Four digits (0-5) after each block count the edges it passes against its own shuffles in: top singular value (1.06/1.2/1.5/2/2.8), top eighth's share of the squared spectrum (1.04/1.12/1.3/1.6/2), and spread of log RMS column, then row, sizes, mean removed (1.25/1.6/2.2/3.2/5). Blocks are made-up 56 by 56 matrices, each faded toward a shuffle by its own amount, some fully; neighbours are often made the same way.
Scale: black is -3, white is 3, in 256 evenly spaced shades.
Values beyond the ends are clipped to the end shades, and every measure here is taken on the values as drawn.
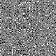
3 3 1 1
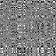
4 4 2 3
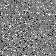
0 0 0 0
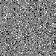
3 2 1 1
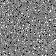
1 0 0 0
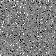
1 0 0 0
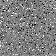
0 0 0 0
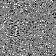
3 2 1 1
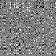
4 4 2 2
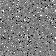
2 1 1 1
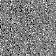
1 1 2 0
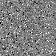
0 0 0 0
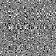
4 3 2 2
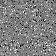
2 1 0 0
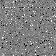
2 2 0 1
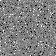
0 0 0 0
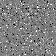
2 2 0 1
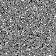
1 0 0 0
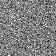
1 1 0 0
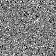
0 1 0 1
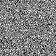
1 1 0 2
